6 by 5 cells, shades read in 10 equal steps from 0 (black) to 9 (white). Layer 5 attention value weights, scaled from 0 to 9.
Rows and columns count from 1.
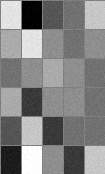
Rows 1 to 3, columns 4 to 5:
4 7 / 4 5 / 5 4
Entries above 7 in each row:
1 1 0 0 0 1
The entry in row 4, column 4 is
5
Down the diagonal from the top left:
8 8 6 5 4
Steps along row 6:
up down down up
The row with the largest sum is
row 2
